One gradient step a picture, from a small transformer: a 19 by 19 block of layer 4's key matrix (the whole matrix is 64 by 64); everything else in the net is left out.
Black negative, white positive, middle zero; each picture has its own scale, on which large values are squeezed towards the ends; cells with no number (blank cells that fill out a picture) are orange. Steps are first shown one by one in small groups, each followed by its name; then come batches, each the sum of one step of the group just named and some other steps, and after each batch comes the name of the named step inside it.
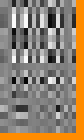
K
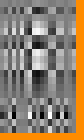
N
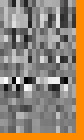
K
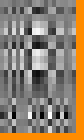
N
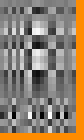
N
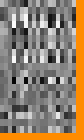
K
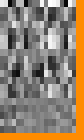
K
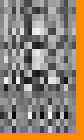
N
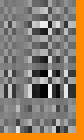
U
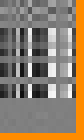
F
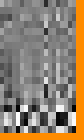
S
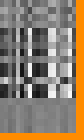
F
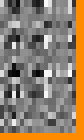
S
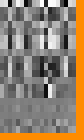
U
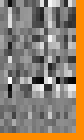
S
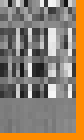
F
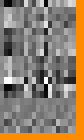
U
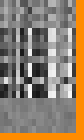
F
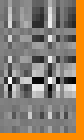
S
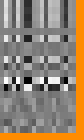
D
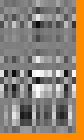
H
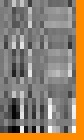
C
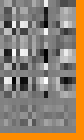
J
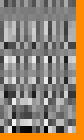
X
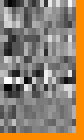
D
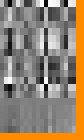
C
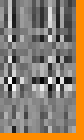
X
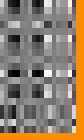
C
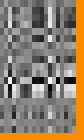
X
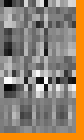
H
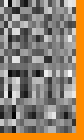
J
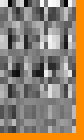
C
